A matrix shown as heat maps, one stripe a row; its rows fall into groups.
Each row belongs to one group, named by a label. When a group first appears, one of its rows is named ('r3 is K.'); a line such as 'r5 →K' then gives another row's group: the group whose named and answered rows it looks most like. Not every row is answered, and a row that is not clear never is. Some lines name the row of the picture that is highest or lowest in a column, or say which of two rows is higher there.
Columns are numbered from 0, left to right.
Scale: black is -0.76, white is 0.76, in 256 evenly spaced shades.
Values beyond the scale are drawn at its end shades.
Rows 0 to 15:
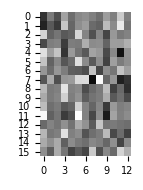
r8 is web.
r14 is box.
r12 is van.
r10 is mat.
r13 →web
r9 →web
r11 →mat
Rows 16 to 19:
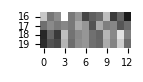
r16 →web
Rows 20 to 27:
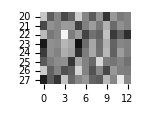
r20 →mat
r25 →van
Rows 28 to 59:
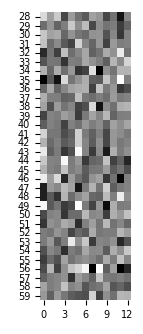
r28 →box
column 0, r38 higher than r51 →Yes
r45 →web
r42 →mat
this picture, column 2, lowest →35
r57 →van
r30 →box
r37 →mat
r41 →mat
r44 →web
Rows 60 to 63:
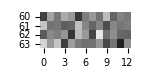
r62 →van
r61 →mat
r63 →box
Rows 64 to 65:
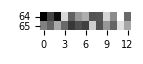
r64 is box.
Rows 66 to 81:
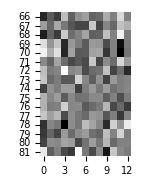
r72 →web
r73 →mat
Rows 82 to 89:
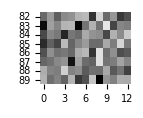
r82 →van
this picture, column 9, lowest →84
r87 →van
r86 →van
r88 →web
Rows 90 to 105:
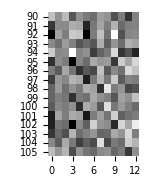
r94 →web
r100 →van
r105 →box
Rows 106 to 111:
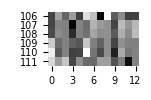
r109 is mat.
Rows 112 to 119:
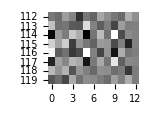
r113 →mat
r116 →mat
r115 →box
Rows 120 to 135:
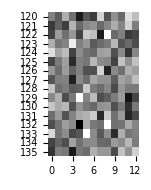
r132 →van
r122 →van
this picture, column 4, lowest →132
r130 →box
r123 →web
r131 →van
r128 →mat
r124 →box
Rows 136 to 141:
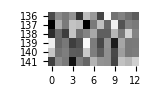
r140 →mat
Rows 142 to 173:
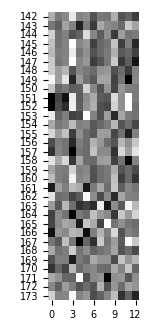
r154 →web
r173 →web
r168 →web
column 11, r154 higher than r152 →No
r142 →web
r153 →mat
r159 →web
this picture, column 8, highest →165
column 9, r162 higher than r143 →No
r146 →web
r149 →box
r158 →box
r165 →van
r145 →web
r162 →mat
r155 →box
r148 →box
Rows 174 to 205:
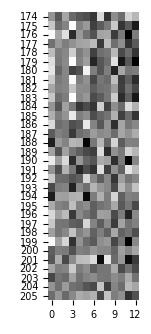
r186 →mat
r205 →van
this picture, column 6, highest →201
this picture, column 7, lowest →201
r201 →van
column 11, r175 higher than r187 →No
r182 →web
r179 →web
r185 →web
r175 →web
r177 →van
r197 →mat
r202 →web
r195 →web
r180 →mat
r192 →mat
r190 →box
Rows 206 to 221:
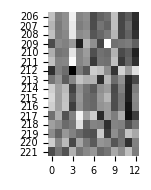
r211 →web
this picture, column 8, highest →209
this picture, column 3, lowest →212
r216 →box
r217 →van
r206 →web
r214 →box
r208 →web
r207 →web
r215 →box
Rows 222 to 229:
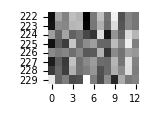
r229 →mat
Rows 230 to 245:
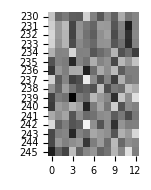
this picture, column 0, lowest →245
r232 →box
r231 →box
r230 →mat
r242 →mat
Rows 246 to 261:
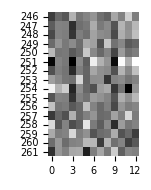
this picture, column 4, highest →253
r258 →mat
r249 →van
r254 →box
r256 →mat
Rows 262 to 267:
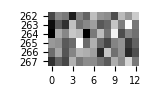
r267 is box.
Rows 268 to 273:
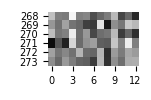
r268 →web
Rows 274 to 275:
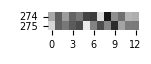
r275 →mat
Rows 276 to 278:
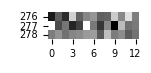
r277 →mat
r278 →van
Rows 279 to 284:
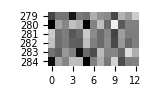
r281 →mat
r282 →mat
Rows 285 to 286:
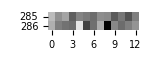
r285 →box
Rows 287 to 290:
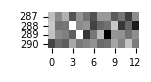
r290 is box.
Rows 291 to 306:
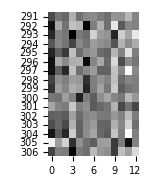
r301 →web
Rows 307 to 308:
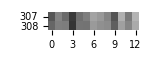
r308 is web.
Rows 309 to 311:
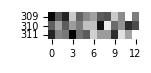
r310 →van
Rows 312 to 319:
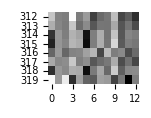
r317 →web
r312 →web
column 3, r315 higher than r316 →Yes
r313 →web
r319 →box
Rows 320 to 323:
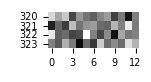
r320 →box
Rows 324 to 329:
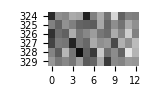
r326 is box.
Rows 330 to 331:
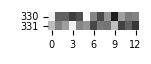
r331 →web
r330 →mat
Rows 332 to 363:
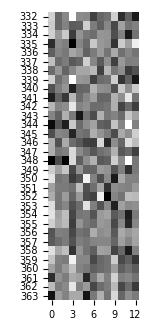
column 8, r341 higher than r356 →No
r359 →web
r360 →web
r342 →web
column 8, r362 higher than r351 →Yes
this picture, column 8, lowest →352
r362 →web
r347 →web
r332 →web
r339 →web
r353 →mat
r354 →box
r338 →van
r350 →mat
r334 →box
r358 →box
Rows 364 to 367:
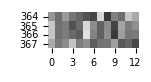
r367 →web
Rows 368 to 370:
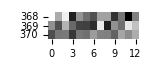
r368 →box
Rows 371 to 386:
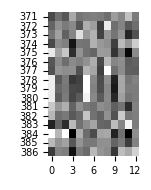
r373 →van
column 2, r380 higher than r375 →No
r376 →van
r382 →mat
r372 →van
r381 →box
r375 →box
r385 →box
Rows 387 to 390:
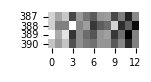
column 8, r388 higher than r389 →No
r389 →box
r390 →box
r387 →box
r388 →web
